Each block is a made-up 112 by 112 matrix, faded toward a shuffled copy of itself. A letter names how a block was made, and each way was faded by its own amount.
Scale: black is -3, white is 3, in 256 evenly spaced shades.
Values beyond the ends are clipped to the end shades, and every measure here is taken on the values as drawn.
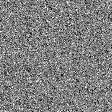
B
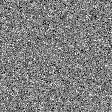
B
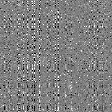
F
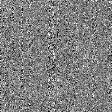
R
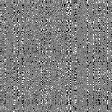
F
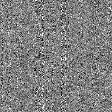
R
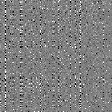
F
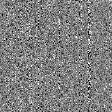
R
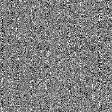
R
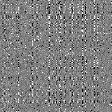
F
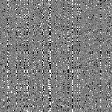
F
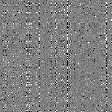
F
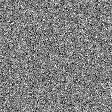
B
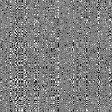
F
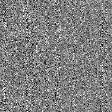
R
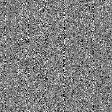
R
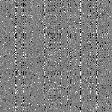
F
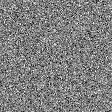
B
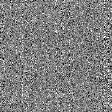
R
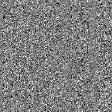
R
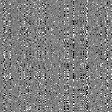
F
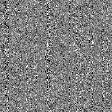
R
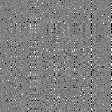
F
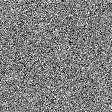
B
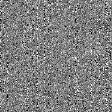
R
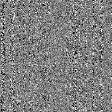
R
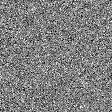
B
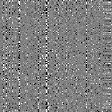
F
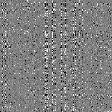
F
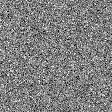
B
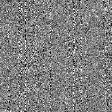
R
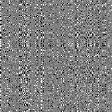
F
